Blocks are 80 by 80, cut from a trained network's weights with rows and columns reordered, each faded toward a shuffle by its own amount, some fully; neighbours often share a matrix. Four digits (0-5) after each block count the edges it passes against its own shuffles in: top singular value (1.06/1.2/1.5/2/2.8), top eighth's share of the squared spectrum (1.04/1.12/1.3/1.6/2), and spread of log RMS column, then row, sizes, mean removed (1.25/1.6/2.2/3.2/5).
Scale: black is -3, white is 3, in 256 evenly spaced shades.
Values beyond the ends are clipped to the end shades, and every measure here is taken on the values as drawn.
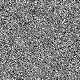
2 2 0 1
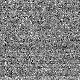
2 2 1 0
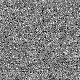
0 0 0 0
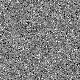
0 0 0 0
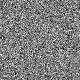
0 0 0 0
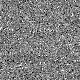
0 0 0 0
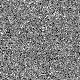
0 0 0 0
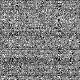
3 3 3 1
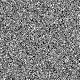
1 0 0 0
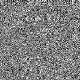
3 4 1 2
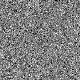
2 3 1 1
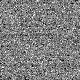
1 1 0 0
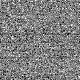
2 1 1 0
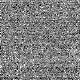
2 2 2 0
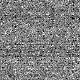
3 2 2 0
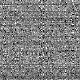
3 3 3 0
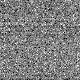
1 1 1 0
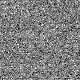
1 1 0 0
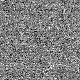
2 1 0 0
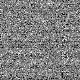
2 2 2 0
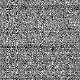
3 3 3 0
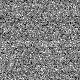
1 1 0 0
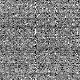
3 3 3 0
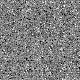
1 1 1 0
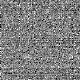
2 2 2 0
